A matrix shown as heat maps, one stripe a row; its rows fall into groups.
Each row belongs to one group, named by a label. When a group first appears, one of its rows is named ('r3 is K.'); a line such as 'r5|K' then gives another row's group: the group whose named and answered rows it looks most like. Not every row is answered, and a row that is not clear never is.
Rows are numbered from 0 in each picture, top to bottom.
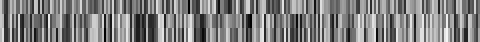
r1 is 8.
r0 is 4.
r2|8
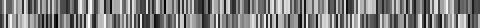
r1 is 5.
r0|8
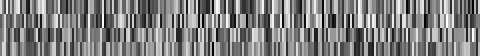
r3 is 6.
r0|8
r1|8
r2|6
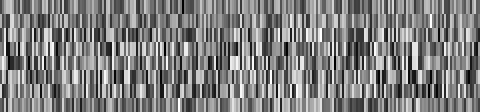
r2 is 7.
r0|7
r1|4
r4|6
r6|5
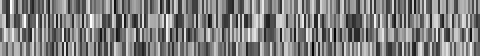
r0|4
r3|8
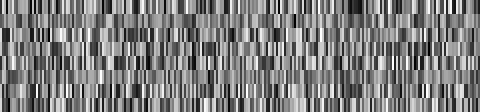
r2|4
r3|5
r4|7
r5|6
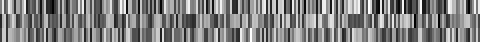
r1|7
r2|5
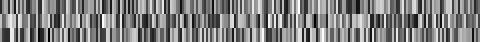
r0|6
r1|5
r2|4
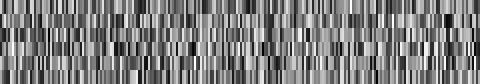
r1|7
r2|4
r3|7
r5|4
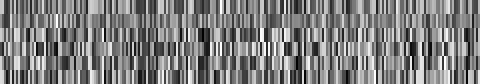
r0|8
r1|4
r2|8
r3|5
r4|8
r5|8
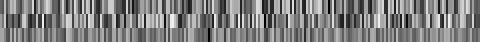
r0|7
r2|8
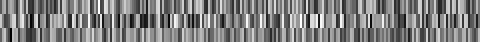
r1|4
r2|6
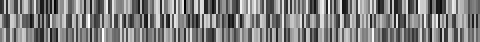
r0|5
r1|4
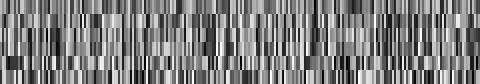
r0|6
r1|5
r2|5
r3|5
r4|6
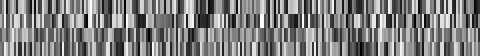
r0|6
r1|8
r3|7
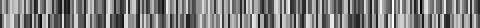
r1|7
